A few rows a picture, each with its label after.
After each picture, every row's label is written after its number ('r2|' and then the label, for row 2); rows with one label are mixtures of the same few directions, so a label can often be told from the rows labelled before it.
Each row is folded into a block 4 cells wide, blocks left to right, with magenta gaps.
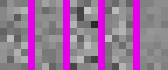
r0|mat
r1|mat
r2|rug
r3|mat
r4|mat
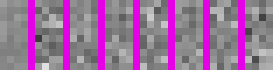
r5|mat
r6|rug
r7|mat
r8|mat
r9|rug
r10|mat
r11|rug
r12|mat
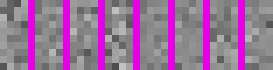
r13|rug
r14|mat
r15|mat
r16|mat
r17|mat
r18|rug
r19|mat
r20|rug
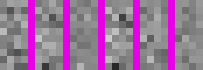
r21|mat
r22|rug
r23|rug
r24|rug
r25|mat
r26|mat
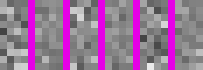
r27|mat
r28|mat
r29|rug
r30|rug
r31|rug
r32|mat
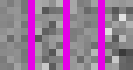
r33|mat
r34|mat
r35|mat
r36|mat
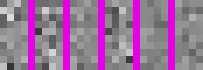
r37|rug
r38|mat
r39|rug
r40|rug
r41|rug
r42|mat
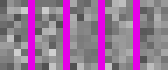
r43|mat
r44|mat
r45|rug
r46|rug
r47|rug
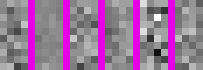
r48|mat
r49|rug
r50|rug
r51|rug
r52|mat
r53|mat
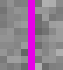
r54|mat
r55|rug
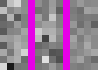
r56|rug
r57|mat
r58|rug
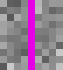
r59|rug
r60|mat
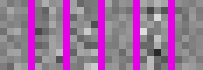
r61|mat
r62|rug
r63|mat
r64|mat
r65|mat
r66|rug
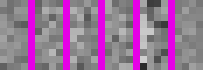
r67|rug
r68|mat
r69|rug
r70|mat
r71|rug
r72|mat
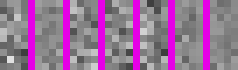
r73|mat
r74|mat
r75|mat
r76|mat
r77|rug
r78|mat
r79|rug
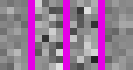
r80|mat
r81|mat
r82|rug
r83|rug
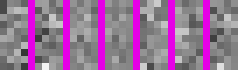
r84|mat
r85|rug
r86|mat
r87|mat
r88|rug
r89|rug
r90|rug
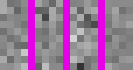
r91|mat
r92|rug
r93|rug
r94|rug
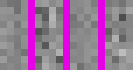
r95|rug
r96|rug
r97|rug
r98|mat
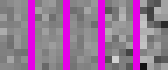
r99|mat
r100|rug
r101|rug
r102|mat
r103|rug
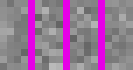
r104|rug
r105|mat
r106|rug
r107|rug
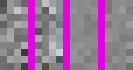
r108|mat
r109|rug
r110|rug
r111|mat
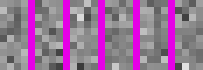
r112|mat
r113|mat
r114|rug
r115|rug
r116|rug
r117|rug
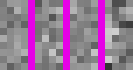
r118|rug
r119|mat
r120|mat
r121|rug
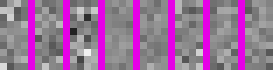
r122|rug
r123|rug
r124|mat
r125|rug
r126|rug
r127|mat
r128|mat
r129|mat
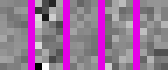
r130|rug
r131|rug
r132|rug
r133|rug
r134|mat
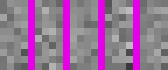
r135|mat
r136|mat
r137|rug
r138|mat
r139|mat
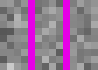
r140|rug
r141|mat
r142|mat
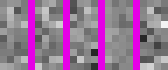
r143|rug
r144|rug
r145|mat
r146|rug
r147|rug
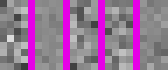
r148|mat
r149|mat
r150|rug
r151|mat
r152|rug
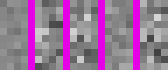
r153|mat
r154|rug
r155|mat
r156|mat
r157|mat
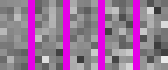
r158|mat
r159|mat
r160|mat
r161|mat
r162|rug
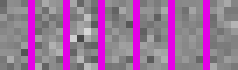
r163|mat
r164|rug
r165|mat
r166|rug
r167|mat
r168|rug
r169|rug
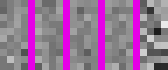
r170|mat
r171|rug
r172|mat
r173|mat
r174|mat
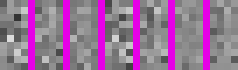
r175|mat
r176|mat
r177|mat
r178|mat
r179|rug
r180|rug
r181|rug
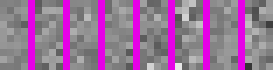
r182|rug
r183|mat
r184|mat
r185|mat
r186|rug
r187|rug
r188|rug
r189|rug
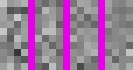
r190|mat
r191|mat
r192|rug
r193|mat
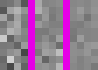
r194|mat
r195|mat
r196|mat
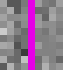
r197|rug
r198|rug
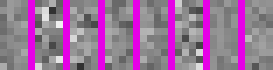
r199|rug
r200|rug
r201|rug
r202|rug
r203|rug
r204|mat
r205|rug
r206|rug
